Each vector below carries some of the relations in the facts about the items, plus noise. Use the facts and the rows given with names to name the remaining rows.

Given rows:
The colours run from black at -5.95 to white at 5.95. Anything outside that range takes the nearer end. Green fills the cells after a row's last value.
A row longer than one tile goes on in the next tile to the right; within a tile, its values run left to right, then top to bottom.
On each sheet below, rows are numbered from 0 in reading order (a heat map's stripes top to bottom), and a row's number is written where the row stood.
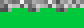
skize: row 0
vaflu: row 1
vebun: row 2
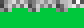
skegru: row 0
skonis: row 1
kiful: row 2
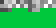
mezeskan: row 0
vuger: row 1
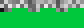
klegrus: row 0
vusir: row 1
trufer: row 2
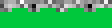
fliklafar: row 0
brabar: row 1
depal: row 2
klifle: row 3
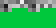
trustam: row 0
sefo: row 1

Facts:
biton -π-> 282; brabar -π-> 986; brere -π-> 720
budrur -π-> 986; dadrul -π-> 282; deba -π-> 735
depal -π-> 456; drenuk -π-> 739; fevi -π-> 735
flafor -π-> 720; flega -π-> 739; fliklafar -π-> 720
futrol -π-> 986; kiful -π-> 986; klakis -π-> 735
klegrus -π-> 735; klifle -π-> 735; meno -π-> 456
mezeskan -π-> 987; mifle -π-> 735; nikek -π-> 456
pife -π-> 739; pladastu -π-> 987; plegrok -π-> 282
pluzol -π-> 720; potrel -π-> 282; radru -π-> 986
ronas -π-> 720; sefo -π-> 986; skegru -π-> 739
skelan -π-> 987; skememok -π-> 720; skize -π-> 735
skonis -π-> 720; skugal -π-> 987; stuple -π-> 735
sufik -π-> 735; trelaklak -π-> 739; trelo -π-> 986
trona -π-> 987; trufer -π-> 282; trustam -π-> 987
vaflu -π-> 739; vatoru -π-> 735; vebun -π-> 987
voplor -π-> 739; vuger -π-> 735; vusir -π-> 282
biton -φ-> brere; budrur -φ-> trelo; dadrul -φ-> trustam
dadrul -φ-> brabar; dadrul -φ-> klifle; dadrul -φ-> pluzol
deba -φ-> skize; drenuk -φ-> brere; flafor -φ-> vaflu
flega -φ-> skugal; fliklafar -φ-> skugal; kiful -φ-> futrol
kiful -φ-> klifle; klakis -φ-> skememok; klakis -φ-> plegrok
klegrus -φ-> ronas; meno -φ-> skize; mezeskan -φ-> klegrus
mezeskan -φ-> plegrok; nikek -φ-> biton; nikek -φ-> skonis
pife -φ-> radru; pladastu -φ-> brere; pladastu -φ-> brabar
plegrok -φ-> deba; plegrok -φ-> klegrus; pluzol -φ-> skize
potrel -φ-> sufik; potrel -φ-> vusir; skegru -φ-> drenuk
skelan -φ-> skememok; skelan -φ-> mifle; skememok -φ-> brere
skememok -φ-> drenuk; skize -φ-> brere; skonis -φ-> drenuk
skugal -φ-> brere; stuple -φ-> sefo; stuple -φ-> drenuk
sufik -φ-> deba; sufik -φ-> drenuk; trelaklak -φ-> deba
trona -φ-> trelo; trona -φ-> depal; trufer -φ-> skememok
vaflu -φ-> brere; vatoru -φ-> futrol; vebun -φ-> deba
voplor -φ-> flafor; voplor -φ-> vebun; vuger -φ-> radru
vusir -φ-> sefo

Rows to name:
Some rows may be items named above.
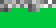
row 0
vebun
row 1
vatoru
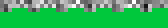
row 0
pluzol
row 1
klakis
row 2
vatoru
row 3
sefo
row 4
vatoru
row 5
brere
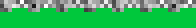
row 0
dadrul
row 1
radru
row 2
pluzol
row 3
trelaklak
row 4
potrel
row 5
meno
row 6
futrol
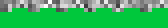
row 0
drenuk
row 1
vatoru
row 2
voplor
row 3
pladastu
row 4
trelo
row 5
mifle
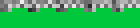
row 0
mifle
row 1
deba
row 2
ronas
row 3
sefo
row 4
sufik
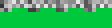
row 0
nikek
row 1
plegrok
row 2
skememok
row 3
vusir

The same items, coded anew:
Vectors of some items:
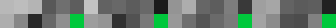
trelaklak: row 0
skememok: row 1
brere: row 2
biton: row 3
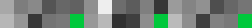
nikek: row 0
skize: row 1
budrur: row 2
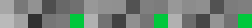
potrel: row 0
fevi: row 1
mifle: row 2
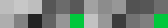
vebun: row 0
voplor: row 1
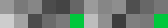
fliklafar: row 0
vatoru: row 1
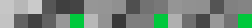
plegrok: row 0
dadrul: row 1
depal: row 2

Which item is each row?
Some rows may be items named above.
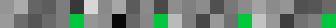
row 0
brere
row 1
sufik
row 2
radru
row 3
voplor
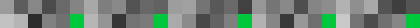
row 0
vusir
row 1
nikek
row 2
pladastu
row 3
sefo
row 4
mezeskan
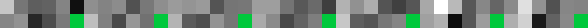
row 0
drenuk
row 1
radru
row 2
ronas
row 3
pladastu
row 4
klegrus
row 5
deba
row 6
pluzol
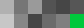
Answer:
klakis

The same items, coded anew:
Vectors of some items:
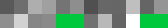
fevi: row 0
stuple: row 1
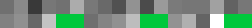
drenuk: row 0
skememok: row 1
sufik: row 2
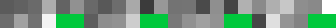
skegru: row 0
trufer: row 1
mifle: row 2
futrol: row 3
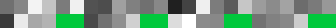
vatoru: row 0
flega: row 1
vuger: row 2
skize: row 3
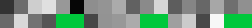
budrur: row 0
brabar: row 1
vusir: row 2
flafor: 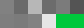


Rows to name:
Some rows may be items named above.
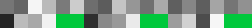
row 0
dadrul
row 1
pladastu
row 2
vusir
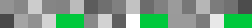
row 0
pluzol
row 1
potrel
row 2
vebun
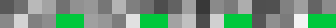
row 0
fevi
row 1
vebun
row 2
sefo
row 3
nikek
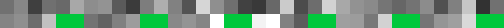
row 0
drenuk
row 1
brere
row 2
voplor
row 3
radru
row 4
deba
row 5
klakis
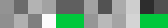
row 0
trelaklak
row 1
mezeskan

